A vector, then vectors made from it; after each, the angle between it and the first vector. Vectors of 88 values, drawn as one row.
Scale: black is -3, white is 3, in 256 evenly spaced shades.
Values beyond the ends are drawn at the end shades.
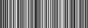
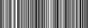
partly aligned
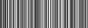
nearly parallel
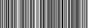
partly opposed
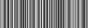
partly opposed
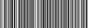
partly opposed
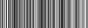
partly opposed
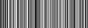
nearly parallel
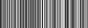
partly aligned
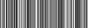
partly opposed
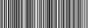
partly opposed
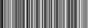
orthogonal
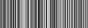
partly aligned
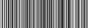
nearly opposite
